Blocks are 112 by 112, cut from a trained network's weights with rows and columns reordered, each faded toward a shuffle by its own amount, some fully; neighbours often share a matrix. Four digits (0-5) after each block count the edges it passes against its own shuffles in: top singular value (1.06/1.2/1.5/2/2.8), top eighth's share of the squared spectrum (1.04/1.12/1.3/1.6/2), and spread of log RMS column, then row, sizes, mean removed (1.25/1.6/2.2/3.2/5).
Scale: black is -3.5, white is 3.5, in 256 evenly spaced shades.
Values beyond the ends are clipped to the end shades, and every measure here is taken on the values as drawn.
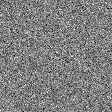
0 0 0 0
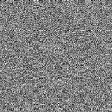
4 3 2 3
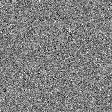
2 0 0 0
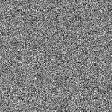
4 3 1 1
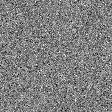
2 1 0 0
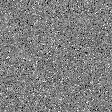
0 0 0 0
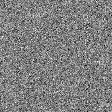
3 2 1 0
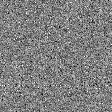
3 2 1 1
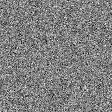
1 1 0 0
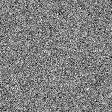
0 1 0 0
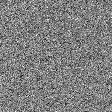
0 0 0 0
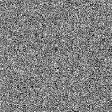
3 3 2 2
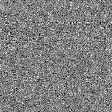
3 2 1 1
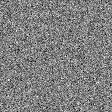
0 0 0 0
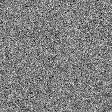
1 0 0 0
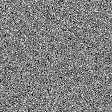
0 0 0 0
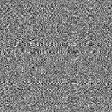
5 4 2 3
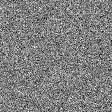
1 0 0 0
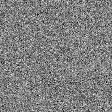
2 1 0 0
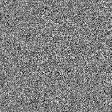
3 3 2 2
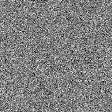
2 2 1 1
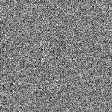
3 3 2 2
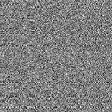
4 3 0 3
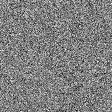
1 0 0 0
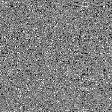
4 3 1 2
